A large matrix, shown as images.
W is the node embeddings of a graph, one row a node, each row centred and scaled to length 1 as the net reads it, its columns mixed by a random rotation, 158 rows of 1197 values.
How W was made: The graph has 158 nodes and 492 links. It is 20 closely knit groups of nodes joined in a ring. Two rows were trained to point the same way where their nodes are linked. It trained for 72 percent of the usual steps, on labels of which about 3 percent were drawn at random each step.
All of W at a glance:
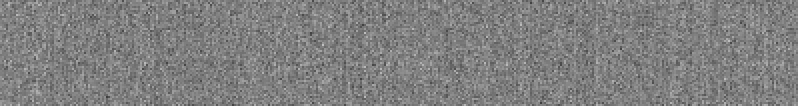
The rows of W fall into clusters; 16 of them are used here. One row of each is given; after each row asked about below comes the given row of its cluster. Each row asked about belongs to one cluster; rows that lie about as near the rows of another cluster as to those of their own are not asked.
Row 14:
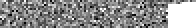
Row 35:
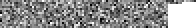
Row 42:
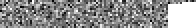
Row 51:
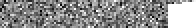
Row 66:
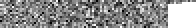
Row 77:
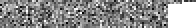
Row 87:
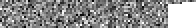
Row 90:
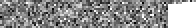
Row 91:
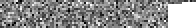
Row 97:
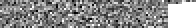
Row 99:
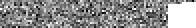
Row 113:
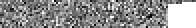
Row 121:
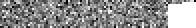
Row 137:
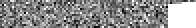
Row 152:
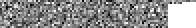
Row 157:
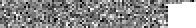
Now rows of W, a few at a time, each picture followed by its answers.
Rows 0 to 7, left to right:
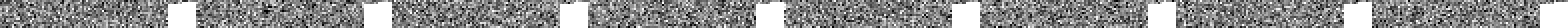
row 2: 35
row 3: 99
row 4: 66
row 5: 99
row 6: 14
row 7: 77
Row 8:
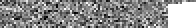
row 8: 97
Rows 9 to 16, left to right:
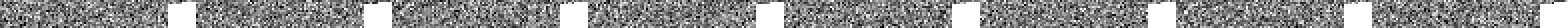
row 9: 14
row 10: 113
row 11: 152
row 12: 91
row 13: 137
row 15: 152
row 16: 90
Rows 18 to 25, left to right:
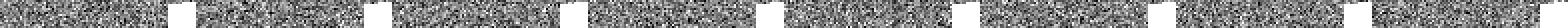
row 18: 90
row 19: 97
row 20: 152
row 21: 35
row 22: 87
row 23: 35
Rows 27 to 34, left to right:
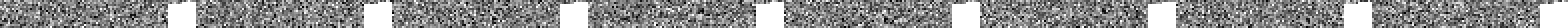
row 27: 14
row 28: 121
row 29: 35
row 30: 157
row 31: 35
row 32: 137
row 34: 97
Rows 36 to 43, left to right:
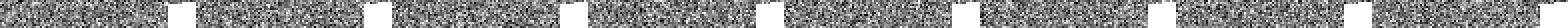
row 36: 91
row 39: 90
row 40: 87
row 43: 157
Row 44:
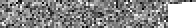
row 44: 91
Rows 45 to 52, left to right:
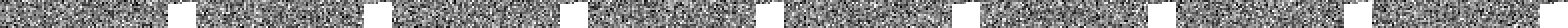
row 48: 152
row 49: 91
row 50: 91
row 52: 113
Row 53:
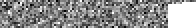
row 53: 152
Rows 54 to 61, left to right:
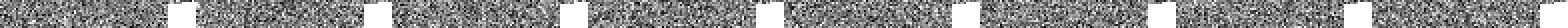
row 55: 66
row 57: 97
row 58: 152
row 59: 113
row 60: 77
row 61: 90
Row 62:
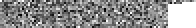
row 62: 152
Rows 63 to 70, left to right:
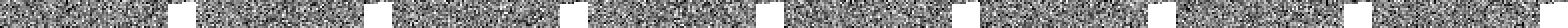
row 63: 121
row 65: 113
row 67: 121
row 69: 113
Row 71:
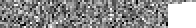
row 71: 14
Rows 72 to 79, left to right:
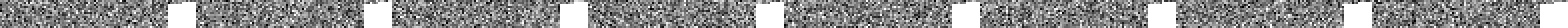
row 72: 42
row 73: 51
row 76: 14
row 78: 157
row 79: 51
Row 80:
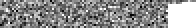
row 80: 14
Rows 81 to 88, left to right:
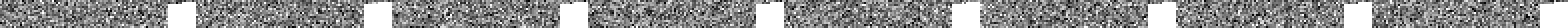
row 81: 113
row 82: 137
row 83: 99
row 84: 99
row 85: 152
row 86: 66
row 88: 77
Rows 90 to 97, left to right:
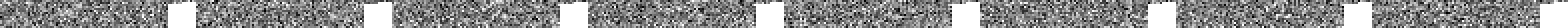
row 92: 157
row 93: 157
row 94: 157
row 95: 42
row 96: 157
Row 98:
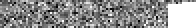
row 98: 97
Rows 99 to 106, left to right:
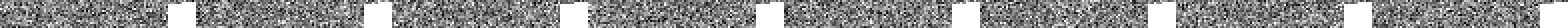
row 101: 91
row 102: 66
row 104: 51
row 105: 91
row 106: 77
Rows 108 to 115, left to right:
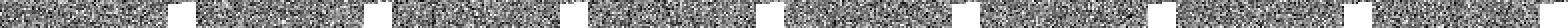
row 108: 42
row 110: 51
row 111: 51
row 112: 66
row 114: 157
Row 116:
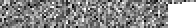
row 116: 121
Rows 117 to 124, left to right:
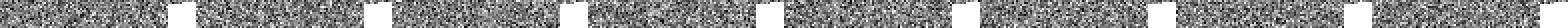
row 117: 87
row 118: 87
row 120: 90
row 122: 77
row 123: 35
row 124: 121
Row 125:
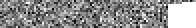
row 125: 90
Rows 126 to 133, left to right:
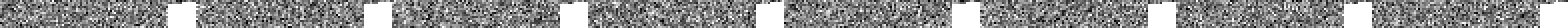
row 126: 113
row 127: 66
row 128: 99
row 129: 90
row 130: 113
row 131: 66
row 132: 113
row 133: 35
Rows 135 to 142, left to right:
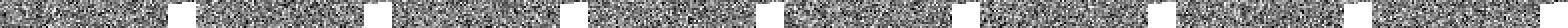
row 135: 99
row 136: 66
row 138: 35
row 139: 99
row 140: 14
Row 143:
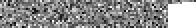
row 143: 137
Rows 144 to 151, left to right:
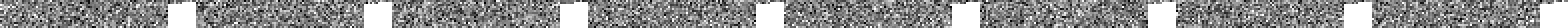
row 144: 66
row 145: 152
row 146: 91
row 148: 157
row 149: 51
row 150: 42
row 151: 97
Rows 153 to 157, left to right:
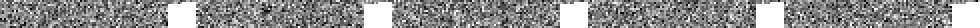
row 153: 14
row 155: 87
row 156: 90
